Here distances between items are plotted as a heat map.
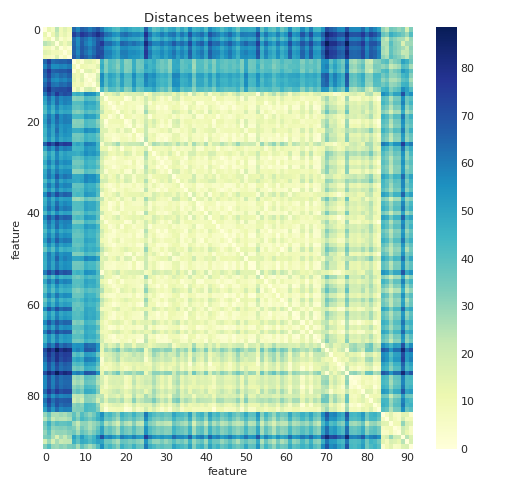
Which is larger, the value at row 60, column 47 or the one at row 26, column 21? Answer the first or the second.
the second
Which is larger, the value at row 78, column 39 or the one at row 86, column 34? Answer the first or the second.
the second
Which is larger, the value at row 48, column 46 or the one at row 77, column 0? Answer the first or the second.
the second
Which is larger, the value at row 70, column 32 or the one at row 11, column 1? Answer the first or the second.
the second
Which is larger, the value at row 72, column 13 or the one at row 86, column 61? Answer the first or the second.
the first
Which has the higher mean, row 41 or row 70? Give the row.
70
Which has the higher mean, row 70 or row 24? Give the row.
70
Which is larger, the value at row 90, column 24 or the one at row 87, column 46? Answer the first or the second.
the second
